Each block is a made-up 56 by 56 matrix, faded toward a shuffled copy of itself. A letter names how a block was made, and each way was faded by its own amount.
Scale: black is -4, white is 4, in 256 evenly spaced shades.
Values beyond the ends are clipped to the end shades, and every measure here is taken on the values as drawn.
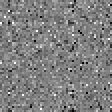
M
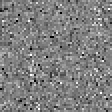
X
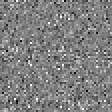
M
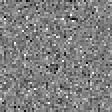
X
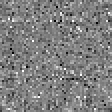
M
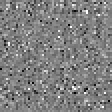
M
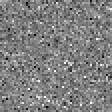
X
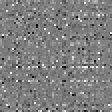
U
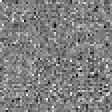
M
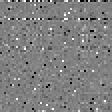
U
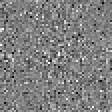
M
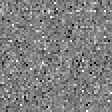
X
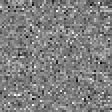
M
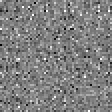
M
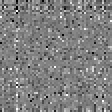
U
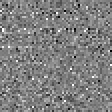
M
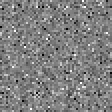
X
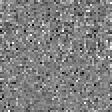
M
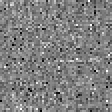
M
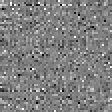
U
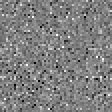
X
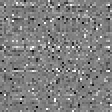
U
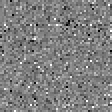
X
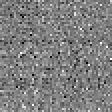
M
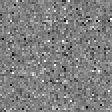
X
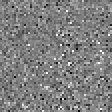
X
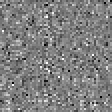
M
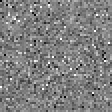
X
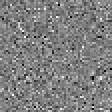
M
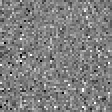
X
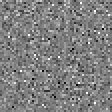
X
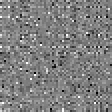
U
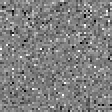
X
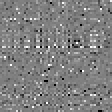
U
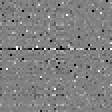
U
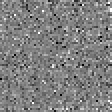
X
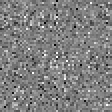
M
